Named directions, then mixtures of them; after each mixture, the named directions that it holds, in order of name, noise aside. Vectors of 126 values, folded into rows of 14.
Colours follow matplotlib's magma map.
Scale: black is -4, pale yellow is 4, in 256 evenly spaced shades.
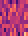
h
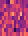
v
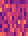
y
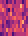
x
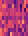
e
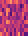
h, x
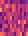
y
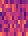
y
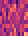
h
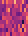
e, x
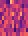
v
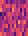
y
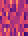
h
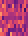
e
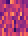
v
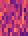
e, v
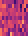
e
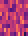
h, x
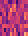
h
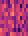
e, v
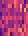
e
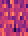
e, v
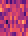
x, y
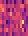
e, x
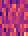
h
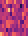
x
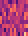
h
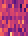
e
